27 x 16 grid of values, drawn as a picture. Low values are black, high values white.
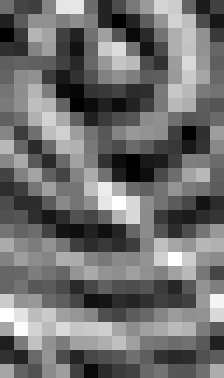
Odd rows or columns: none. Slope: none. Rings: centred on the top middle.
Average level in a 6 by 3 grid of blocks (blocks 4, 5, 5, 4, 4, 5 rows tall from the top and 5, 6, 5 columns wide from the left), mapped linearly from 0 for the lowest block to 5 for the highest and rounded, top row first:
2 1 4 / 3 0 4 / 3 2 1 / 1 2 1 / 3 2 4 / 5 3 3
